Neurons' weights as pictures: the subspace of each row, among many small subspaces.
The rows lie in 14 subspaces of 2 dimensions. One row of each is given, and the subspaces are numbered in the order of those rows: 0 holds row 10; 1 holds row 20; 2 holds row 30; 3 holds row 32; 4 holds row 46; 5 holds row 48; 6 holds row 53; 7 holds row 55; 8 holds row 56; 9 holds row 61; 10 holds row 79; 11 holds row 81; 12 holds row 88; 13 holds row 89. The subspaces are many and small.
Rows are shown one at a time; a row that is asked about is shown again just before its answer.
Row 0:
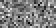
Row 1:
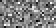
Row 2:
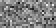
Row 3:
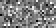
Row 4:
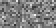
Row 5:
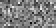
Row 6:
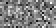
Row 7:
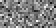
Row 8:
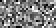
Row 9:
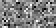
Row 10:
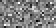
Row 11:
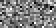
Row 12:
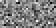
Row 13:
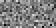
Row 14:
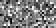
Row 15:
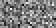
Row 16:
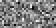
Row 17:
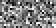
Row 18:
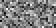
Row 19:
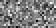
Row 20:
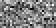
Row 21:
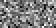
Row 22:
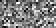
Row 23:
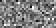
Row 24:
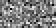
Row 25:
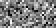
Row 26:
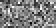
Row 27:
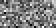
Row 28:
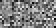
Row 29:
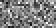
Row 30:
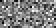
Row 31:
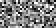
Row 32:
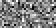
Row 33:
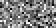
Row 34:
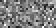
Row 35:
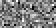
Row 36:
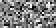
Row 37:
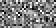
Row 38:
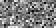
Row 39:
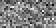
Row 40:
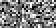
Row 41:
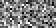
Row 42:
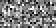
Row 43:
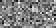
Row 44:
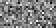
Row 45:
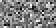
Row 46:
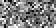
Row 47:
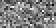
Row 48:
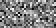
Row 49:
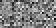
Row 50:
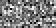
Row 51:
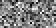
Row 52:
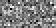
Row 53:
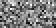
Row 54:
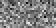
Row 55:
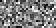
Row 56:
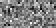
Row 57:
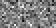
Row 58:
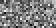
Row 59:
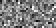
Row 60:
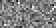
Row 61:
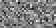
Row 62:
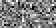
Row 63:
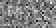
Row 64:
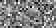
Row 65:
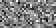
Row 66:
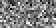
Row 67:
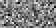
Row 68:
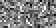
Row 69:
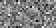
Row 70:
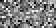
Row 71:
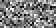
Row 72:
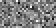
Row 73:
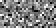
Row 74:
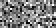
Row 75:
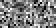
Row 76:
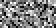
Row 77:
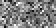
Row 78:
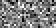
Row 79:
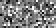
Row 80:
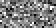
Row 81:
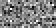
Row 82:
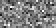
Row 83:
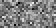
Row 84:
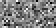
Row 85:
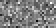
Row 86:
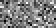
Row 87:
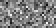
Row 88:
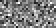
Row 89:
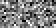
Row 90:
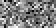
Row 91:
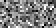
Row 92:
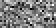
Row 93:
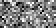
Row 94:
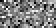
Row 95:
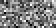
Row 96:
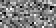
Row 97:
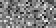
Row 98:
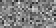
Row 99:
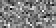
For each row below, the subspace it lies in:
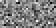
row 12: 12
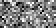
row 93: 4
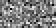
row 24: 11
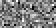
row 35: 3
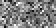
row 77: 4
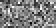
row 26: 8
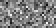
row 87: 1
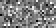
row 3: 10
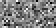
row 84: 12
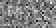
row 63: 6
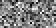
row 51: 2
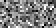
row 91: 7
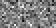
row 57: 3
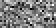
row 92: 1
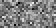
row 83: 2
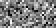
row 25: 1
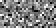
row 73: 0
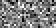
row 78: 3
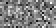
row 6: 6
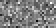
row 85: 10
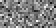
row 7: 0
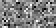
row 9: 12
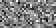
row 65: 9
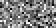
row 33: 11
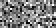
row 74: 11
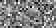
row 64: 9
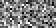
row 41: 8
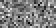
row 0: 12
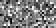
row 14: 10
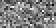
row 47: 1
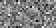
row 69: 9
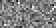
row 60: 3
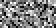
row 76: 9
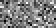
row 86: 11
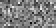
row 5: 8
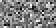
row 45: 0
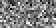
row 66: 6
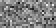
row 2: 1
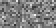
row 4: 13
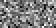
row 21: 7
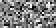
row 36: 0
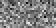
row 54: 6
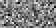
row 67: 12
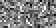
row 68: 0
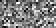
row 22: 12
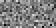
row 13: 13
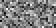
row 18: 9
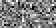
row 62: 3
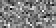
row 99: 10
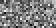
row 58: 13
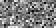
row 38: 4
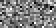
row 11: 5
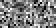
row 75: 12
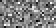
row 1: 0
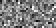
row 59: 3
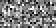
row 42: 8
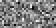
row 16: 7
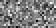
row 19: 10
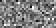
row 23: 7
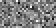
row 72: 9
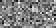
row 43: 2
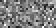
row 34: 7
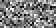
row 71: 5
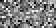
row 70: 2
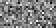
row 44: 6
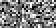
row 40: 13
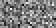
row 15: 8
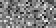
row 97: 6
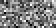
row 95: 13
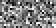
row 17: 6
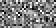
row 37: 5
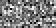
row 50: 11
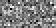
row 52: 11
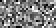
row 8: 7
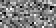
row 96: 5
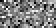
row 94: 2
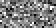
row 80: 5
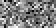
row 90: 4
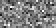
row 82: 10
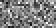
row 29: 8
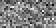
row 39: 1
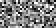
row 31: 5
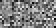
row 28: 4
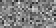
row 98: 2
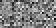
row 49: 4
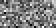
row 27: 13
